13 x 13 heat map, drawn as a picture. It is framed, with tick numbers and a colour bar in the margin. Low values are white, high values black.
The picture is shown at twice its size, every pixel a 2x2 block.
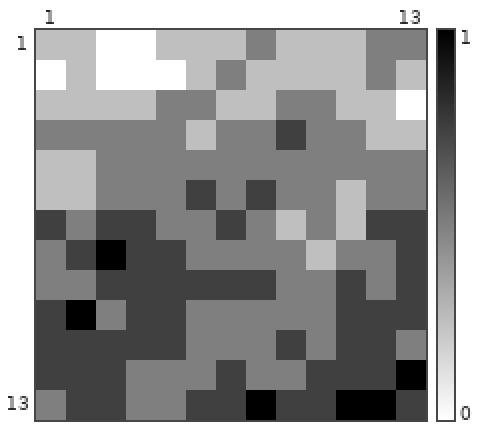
The ninth with the lowest average is the top left. The ninth with the highest average is the bottom right. No regular stripes run through it. There is an overall slope up to the bottom.
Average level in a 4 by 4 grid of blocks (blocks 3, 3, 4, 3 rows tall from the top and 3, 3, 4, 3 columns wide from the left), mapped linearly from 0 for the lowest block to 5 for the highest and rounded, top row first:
0011 / 2332 / 4434 / 4345
